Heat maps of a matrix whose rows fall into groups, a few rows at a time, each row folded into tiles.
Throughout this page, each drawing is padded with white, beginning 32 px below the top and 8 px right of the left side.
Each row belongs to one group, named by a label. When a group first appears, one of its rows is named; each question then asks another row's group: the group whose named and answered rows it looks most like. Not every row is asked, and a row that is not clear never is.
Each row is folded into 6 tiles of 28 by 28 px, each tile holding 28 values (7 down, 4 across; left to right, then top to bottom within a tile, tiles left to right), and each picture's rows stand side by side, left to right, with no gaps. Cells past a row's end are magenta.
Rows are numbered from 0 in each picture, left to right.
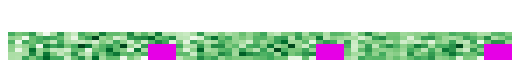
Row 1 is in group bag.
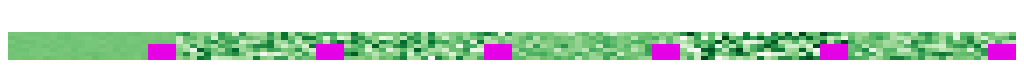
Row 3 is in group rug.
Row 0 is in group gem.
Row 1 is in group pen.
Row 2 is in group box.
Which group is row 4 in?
pen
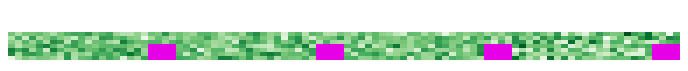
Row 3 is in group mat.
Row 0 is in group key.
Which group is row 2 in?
rug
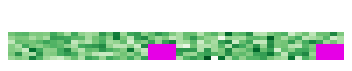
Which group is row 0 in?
pen
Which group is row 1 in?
key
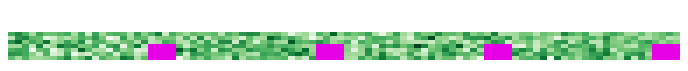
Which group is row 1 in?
key
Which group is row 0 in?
box
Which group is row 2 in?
bag
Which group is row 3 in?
key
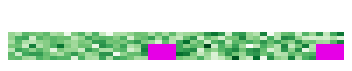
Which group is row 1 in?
box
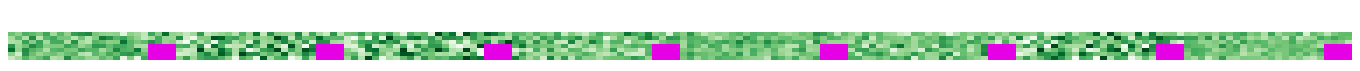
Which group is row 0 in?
key
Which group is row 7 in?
gem
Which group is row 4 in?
box
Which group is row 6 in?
bag
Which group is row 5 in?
rug
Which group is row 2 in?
pen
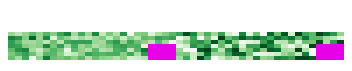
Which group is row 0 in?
gem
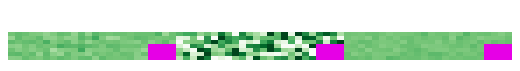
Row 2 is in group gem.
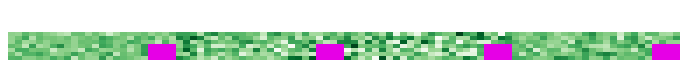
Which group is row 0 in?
rug
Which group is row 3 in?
gem
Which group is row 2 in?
mat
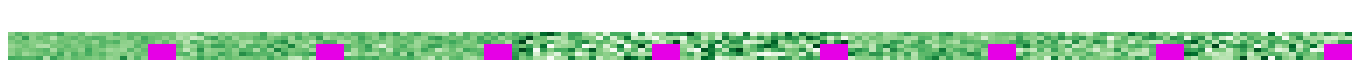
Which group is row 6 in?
mat
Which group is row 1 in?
bag
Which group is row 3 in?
box
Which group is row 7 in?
box
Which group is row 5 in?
key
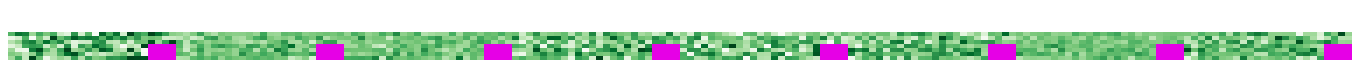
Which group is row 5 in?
key
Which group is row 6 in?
key
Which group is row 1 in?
bag
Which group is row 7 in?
key
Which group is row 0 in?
pen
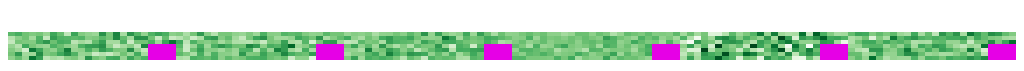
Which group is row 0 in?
pen
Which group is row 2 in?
bag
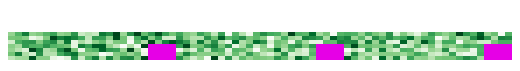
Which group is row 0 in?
pen
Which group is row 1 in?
mat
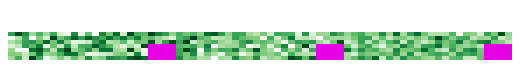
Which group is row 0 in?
pen
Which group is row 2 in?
key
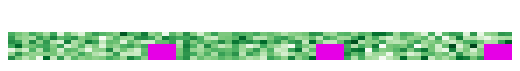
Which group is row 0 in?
mat
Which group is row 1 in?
box
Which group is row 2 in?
box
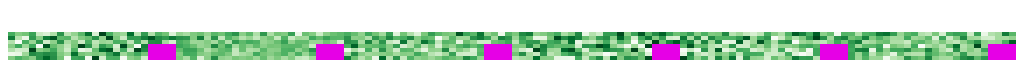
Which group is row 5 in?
box
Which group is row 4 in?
mat
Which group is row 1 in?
gem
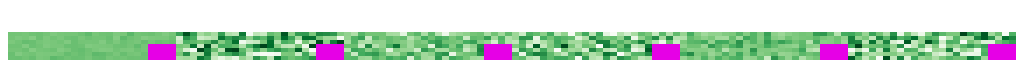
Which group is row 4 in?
box
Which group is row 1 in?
pen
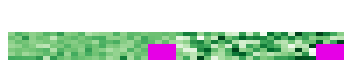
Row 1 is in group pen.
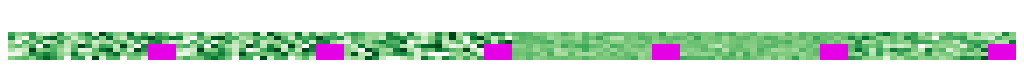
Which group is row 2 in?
pen
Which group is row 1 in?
bag
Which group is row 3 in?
box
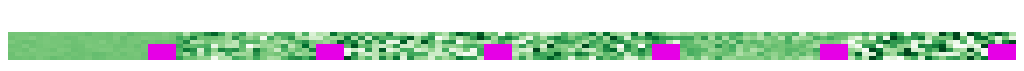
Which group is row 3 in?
bag
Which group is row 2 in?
mat
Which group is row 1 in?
box
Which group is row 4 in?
gem
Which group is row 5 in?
pen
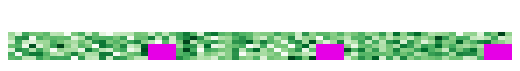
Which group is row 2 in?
key
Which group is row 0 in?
rug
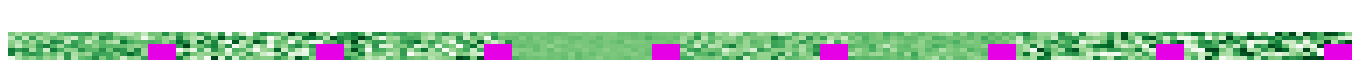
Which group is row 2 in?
box
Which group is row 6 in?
pen
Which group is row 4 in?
rug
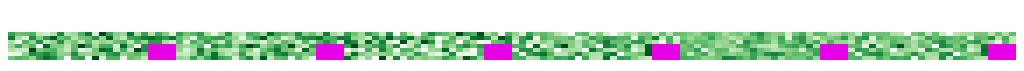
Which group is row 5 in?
rug
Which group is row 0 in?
bag
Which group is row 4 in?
gem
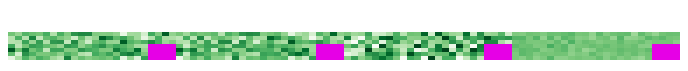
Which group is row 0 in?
key
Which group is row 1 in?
key
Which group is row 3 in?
gem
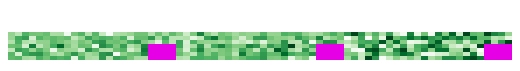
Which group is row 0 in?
rug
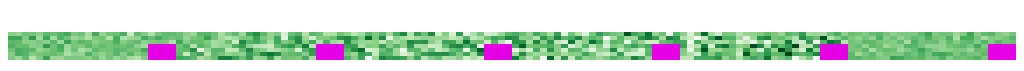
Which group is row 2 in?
gem
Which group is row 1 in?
gem
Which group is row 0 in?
gem
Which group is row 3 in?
mat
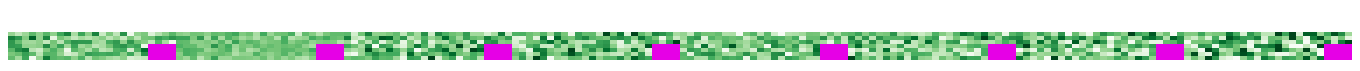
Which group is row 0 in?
gem
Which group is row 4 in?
rug
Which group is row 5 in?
mat
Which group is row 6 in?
mat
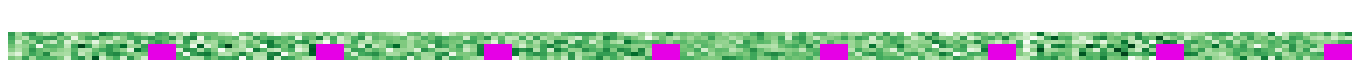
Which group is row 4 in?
gem
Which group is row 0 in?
bag
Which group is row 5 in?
rug
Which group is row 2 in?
rug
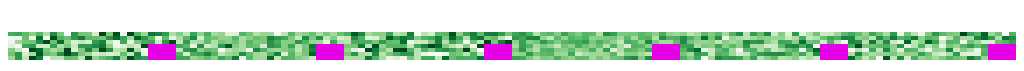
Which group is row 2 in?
pen
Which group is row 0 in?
pen
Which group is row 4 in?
gem
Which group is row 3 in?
box
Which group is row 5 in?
mat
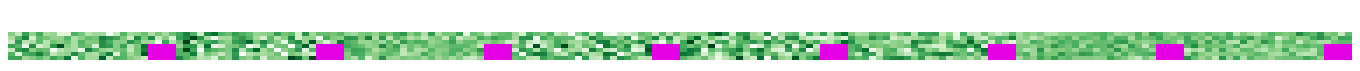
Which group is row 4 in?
box
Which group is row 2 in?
gem
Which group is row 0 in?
rug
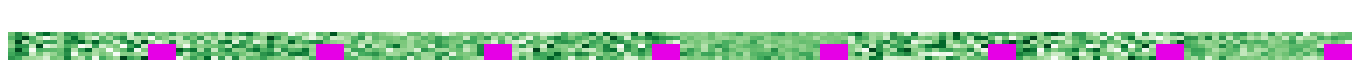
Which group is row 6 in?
box
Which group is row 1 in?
key
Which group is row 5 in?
pen
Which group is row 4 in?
key
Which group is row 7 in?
gem
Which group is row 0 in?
box
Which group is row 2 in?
rug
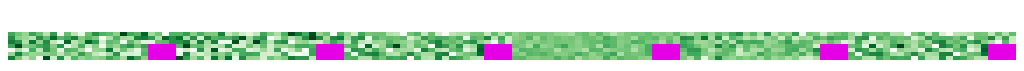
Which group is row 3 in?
rug
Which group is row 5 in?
rug
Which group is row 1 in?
mat
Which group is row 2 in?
rug
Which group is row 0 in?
mat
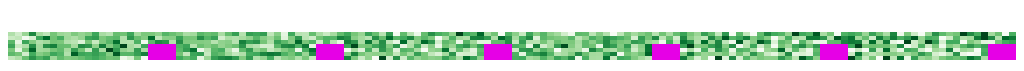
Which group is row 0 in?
bag
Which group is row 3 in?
rug
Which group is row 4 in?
mat
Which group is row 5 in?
mat
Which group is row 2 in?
mat
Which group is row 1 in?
gem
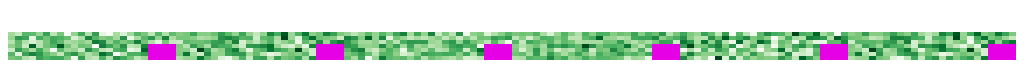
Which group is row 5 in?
pen
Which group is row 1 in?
pen
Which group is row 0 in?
rug
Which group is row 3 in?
bag
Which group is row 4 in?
mat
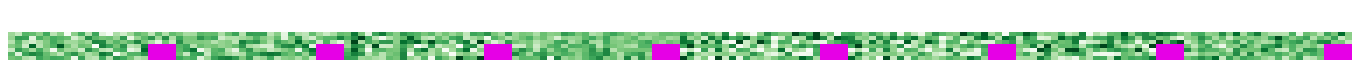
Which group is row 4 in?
mat
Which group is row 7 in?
key
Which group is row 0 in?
rug
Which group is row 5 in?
mat
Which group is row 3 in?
key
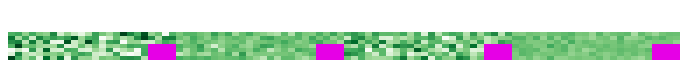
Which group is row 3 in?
gem
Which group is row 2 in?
box
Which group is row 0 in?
mat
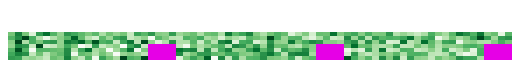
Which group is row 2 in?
mat
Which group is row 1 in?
key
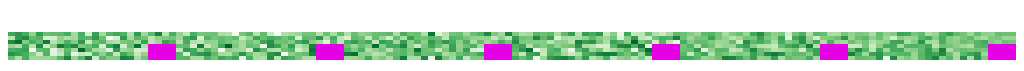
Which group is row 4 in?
gem
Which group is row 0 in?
box
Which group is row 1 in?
rug
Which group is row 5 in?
key
